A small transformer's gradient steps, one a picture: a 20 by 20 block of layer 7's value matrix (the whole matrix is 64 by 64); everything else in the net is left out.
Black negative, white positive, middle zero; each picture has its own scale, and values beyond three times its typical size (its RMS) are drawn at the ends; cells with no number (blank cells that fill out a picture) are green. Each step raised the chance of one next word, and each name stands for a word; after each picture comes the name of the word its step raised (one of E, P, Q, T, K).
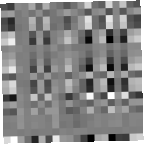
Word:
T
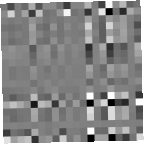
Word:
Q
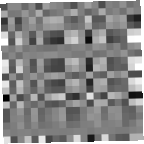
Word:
T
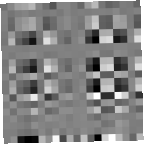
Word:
T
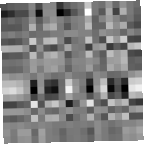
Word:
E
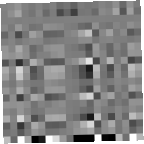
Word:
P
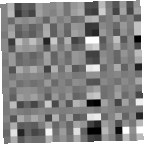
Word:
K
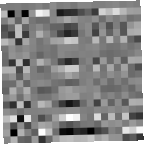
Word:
K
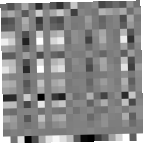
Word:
T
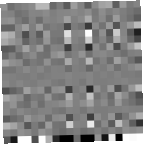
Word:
P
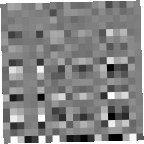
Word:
P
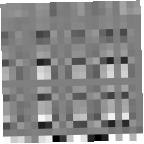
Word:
P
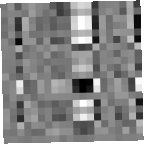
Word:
E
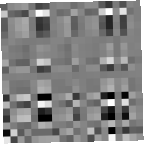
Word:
Q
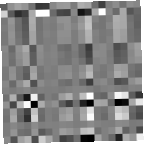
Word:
Q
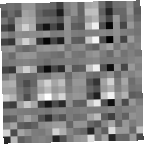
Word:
E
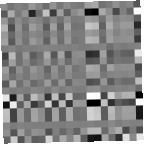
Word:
Q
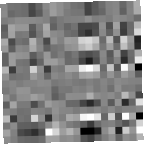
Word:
K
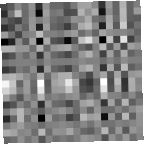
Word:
E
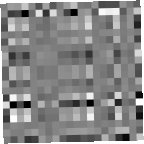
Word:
Q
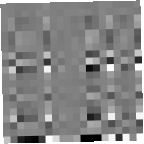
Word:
P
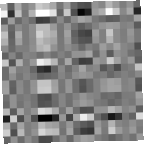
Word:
K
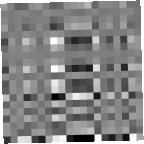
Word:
T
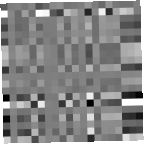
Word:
Q
